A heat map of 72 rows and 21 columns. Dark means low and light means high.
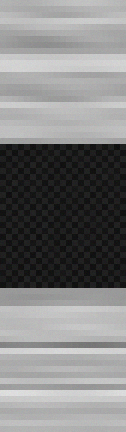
It is made of 3 by 1 panels. Panel 1,1: high, streaked across. Panel 2,1: very low, checkered, faint in contrast. Panel 3,1: high, streaked across.
